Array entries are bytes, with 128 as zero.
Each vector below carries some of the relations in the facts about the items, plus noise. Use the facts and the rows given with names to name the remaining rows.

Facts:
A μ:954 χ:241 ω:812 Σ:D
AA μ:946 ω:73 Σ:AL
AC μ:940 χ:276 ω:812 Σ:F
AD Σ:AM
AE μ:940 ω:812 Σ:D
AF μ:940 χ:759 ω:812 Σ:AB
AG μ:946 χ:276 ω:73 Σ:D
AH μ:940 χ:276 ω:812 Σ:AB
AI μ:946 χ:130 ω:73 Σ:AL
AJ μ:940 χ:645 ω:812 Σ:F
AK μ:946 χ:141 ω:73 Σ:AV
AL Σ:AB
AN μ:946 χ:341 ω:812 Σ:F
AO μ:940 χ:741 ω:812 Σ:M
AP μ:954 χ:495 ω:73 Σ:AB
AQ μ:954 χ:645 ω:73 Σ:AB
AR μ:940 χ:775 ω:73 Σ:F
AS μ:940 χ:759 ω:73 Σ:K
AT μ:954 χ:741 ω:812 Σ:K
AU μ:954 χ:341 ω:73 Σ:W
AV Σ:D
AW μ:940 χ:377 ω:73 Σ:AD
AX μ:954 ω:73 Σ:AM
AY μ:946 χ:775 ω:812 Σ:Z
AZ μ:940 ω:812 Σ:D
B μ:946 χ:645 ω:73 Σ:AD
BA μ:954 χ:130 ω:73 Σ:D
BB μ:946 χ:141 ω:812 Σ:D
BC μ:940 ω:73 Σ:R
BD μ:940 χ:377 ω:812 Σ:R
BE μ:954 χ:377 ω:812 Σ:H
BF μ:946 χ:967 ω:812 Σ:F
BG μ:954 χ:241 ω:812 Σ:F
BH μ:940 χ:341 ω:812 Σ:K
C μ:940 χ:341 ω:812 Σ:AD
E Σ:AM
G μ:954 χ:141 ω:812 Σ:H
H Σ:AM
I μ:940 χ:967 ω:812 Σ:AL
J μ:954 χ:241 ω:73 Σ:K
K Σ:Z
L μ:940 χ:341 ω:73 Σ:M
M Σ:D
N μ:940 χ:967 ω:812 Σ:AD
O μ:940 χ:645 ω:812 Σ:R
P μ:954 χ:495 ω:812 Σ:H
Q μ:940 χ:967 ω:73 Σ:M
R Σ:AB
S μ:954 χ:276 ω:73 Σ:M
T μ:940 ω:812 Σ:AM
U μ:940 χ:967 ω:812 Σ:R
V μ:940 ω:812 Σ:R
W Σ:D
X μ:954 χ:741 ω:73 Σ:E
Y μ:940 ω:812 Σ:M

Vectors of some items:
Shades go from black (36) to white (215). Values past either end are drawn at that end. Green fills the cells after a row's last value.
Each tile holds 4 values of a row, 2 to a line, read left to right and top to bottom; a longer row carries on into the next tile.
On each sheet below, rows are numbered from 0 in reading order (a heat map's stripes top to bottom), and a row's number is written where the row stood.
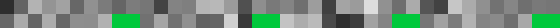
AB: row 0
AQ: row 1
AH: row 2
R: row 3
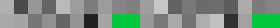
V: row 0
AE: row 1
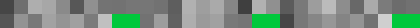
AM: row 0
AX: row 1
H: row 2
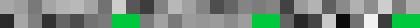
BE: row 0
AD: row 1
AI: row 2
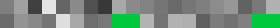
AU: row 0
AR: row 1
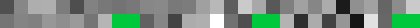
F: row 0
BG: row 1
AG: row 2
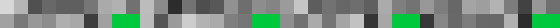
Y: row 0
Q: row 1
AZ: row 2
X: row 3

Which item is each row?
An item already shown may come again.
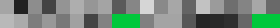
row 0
U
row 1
BD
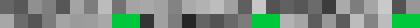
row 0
BF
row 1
BE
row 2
I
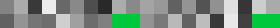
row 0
AU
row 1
S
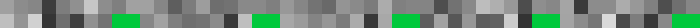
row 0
AC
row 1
BH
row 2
T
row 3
AQ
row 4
BC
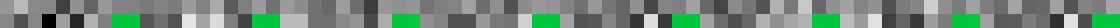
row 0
BB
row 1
J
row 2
C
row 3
AN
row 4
B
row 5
BF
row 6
AC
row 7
B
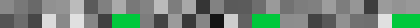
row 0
J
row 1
AK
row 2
AN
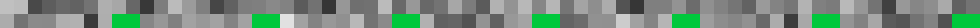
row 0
Y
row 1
AD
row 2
N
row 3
AY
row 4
M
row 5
T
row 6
AJ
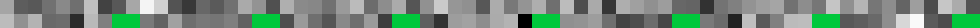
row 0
AS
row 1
AO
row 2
AT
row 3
BA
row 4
O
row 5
AA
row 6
A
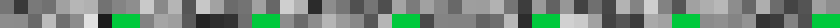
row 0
AP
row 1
BD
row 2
L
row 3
X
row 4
AF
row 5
AW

